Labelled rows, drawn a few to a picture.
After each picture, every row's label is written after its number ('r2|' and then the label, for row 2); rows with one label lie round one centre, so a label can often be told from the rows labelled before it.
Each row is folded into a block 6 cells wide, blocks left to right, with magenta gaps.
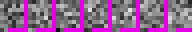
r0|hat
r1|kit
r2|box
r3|box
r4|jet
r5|box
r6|jet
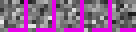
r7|jet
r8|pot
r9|jet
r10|kit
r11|hat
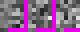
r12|box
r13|pot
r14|jet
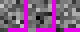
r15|box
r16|hat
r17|box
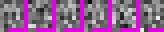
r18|kit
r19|pot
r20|kit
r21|kit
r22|jet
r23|kit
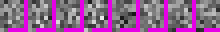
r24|kit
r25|kit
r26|jet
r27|kit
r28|hat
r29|kit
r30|box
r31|box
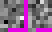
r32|pot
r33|jet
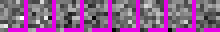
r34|pot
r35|kit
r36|hat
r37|hat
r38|box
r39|box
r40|box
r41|hat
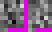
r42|hat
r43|kit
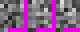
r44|hat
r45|box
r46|box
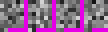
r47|hat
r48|kit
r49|pot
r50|jet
